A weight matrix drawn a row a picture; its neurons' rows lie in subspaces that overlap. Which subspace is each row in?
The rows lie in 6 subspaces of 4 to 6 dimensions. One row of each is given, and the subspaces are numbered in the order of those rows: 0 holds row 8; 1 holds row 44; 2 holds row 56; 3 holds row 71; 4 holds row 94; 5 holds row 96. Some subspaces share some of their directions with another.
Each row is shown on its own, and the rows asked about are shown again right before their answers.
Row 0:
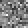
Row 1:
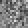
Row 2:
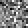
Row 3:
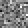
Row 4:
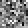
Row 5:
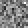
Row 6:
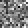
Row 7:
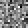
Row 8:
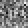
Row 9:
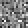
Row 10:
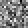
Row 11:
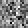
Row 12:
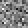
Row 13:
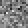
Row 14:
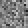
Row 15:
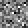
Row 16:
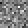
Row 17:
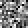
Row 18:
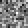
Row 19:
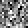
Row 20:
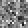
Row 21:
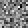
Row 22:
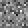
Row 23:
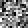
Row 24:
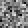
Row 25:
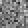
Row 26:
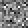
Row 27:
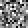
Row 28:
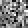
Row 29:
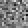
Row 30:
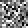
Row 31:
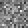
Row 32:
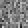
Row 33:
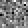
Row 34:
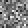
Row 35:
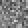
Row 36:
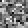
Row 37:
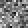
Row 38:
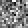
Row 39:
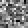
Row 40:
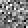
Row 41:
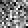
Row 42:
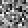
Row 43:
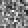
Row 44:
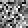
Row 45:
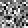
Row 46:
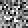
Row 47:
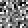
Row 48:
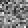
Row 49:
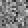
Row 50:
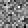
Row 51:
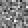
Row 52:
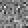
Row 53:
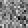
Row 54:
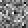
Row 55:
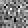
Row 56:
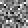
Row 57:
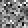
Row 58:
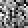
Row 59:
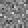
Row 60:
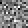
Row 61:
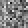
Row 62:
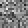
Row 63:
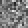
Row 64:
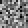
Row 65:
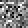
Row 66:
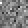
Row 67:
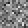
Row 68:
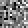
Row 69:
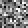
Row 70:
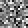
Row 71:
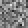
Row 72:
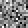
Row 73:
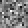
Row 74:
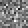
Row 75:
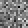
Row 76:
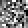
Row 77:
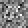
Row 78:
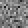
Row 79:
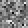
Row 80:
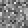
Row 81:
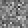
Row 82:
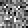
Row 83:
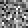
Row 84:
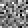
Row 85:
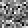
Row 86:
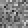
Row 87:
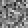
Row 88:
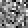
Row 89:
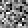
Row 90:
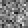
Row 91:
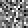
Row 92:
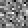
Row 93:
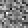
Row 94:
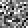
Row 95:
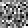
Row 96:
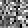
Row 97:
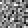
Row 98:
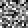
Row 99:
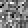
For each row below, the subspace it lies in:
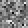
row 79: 5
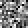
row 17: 1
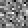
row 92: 0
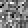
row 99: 1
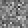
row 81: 5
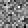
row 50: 4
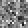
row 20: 5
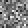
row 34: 5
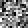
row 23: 1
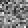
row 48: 4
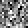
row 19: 0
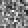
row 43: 1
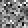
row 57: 4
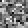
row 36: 1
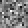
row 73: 0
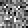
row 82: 3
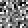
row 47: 2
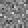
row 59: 2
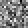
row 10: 0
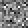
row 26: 3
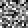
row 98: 1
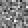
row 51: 4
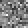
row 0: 4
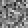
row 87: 3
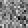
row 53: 5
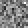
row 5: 1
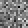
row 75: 5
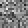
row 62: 4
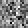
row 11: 5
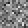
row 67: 0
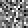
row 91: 4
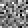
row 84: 2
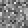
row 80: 2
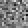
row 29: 3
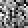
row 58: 0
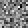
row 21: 4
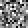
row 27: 4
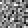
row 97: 3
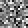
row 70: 4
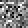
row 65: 1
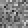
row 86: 1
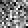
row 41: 0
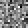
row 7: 4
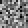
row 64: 2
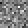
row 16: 5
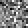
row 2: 4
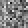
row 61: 0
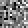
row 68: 3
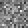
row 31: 5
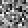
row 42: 3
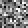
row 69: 0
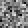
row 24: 1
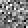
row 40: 4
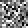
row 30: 1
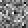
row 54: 0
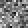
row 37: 1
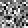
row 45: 1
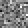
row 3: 4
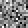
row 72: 5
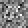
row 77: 1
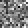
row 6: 4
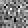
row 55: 3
